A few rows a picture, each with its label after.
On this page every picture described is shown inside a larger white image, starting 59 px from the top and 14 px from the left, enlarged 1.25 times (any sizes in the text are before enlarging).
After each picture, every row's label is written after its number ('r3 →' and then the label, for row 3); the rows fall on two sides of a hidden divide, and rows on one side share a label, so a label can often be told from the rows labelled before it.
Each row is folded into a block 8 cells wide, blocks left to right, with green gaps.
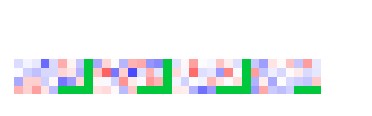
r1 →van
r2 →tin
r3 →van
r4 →van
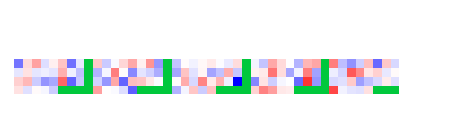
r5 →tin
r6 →van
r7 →tin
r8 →van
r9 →van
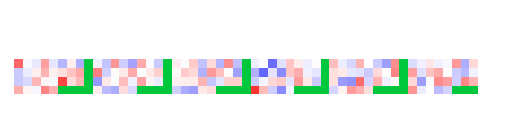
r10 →van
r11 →van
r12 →van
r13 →van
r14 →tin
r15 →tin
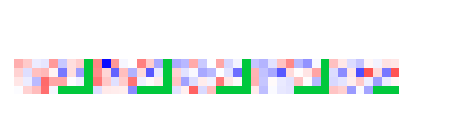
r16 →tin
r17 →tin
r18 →tin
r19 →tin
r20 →van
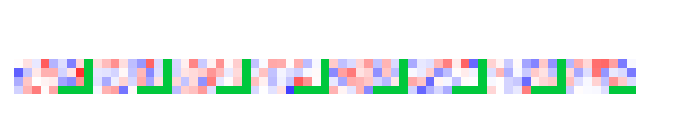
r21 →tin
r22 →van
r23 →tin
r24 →tin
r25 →van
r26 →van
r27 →van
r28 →tin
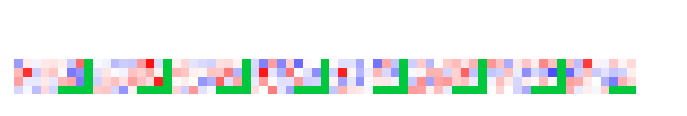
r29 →tin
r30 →van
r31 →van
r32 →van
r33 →van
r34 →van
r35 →van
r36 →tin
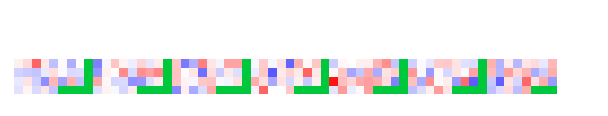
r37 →tin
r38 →tin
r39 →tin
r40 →tin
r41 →tin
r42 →tin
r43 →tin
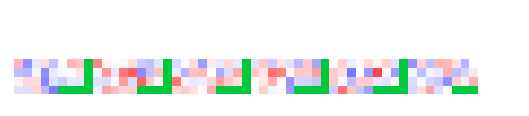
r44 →van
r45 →tin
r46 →tin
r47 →van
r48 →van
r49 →tin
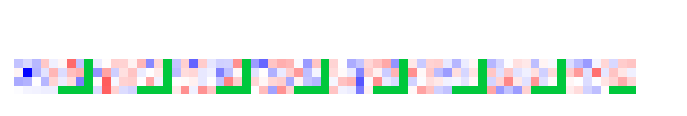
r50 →van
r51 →tin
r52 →tin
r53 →tin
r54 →van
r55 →van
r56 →van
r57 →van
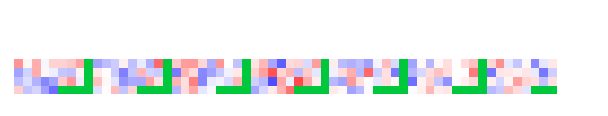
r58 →van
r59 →tin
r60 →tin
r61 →tin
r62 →van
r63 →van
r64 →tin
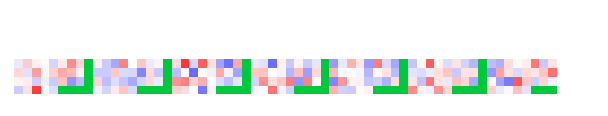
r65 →van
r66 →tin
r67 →tin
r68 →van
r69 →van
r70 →tin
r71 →tin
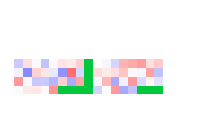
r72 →tin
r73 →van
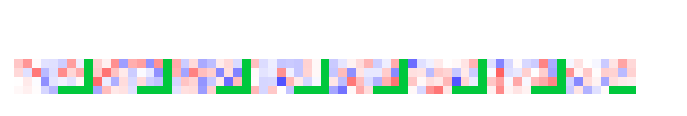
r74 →van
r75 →tin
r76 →van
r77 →van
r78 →tin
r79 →tin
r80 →van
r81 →van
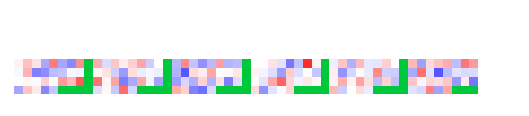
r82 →tin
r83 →tin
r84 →van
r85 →van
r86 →van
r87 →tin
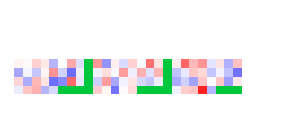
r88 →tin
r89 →van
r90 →tin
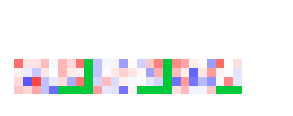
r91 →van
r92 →van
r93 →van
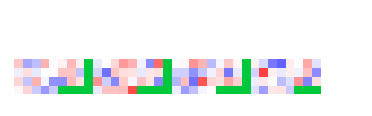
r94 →van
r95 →tin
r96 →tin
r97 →van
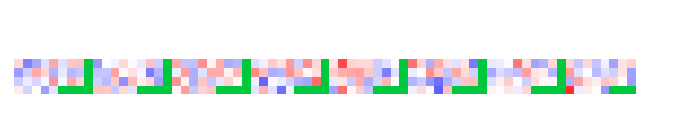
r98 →van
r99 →van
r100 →tin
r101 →van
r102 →tin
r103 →van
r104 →tin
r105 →van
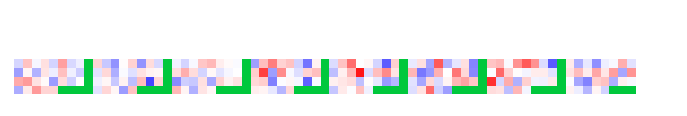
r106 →tin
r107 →van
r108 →van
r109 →tin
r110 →tin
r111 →van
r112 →tin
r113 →van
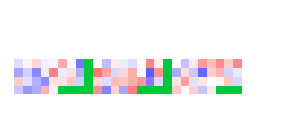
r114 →tin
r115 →van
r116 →tin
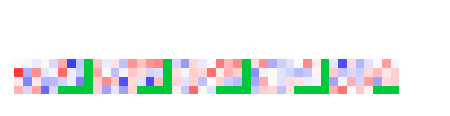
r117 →van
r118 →van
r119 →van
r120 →van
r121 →van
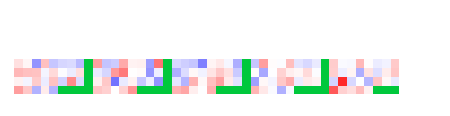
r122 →van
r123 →tin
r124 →van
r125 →van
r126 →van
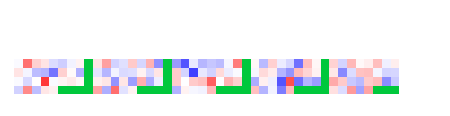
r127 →tin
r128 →van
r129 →tin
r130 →van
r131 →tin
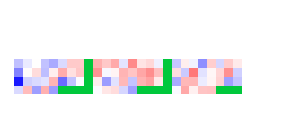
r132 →van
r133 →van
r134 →van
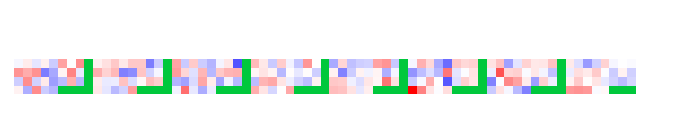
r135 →van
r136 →tin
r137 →van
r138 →van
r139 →van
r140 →van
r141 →van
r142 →van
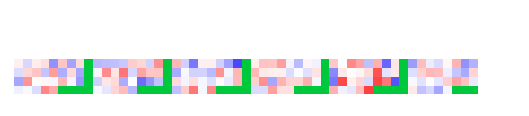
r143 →tin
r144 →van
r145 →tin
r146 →tin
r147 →tin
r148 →tin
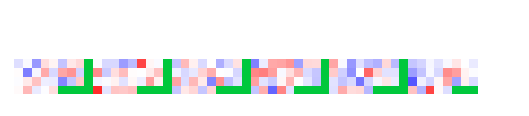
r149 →van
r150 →van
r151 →tin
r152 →tin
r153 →van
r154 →van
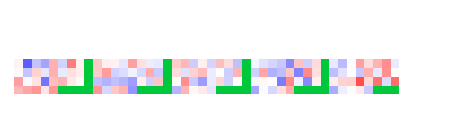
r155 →van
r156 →van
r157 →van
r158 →tin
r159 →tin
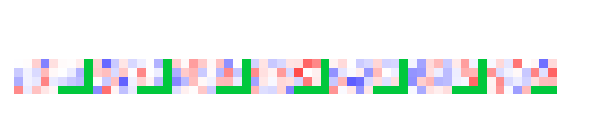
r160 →van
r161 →van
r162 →tin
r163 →van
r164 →van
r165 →van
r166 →tin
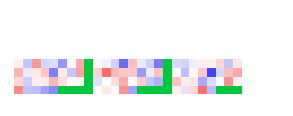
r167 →van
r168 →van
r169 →tin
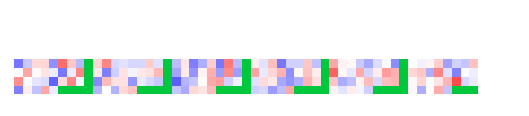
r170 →tin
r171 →van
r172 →van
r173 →van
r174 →van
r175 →tin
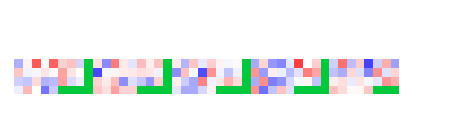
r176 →van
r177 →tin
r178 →tin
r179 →van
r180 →van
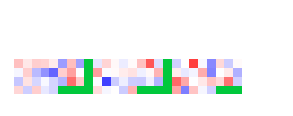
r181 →van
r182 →van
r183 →tin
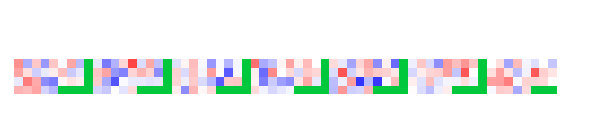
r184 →van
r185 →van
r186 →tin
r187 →van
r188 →van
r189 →van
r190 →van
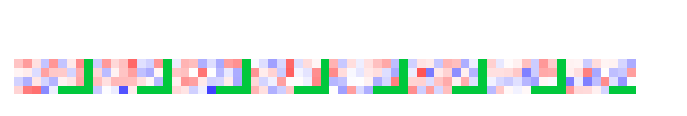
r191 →van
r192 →tin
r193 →van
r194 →van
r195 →van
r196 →tin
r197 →van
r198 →van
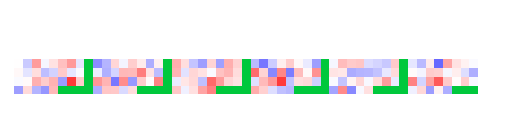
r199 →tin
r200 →tin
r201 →van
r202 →van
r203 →tin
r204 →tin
